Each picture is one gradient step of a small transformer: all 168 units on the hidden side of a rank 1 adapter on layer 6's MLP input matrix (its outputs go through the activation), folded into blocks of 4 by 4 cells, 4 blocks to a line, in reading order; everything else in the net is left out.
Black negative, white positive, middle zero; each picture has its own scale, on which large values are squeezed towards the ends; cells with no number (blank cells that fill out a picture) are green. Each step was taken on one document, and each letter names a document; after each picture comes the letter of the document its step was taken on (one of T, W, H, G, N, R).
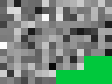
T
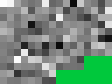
T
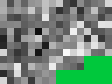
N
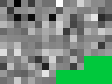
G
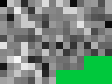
T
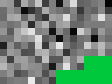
N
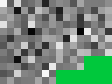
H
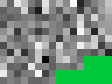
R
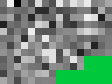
G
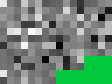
R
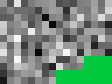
N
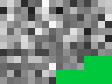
T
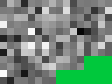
N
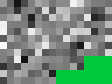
H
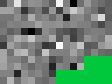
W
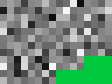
H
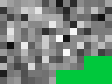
R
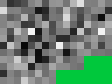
R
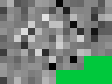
W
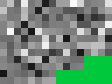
R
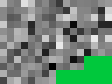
W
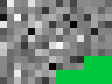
W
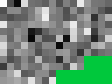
H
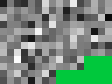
H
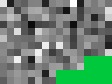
H
